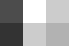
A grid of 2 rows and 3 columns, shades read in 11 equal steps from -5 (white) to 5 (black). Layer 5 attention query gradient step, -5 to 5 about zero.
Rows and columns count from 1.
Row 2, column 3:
-2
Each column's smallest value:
2 -5 -3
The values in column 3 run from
-3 to -2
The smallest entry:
-5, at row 1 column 2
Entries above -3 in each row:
1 2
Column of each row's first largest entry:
1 1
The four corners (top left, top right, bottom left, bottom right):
2 -3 3 -2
